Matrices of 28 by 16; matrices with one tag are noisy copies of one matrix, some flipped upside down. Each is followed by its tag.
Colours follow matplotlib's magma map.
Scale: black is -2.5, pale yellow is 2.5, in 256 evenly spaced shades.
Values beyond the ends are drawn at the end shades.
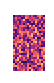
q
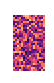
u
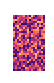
q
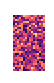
u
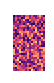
q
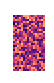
u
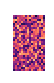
q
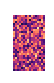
q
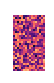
u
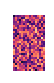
q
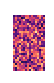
q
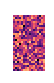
u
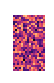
u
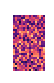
q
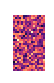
u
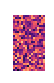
u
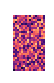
q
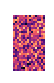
q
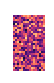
u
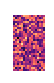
u
